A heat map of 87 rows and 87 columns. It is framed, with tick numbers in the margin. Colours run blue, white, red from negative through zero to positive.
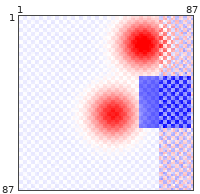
Bumps: two. Average level on the scale: 50%. Seam: vertical, 80% of the way across, the left part calmer. Histogram: heavy tails on both sides. Odd patch: lower, in the middle right. Ninth with the lowest average: middle right.
